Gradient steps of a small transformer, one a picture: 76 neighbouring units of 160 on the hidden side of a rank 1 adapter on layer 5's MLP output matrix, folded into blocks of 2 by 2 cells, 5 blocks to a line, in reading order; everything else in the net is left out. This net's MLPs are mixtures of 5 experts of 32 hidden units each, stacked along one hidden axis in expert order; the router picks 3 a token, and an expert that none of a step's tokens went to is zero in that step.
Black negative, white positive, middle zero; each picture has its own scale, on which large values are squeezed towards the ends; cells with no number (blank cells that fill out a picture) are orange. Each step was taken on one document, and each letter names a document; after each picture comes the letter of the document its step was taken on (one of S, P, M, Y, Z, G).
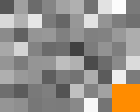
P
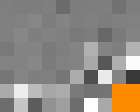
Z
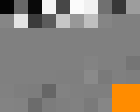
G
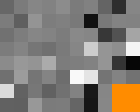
Z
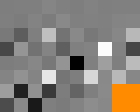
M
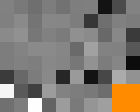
Z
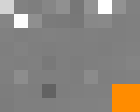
G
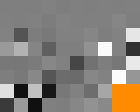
M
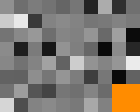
P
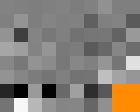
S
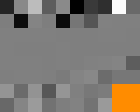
G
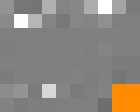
S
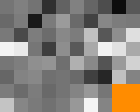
P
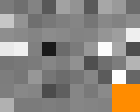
P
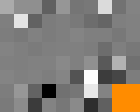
S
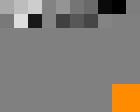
G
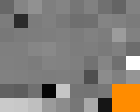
S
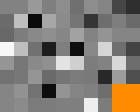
P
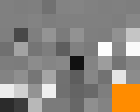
M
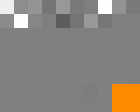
G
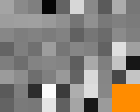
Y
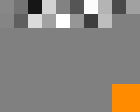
G
